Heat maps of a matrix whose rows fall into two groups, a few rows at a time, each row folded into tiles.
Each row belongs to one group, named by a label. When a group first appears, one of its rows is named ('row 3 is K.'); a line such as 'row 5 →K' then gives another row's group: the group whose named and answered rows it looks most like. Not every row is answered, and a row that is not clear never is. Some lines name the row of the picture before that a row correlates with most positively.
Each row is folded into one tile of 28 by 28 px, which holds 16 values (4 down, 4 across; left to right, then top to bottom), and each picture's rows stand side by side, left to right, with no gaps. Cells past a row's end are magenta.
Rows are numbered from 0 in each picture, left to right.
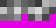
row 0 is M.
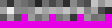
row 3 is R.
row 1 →M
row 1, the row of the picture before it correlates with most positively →0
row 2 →M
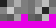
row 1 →R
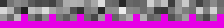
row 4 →M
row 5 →R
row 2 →R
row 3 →R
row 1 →M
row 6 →R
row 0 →R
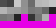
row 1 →R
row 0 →M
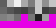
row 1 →R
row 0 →R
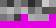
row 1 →R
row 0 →M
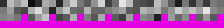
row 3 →R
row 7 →M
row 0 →R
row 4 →R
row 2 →R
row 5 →M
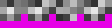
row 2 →R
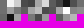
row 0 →R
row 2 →M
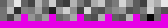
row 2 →M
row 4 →R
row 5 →R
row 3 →R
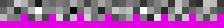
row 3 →R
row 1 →M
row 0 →R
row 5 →R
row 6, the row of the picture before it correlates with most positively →4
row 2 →R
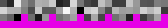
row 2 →M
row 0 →M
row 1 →R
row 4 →M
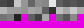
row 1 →R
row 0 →M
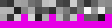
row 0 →R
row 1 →R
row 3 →M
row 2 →R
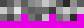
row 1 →R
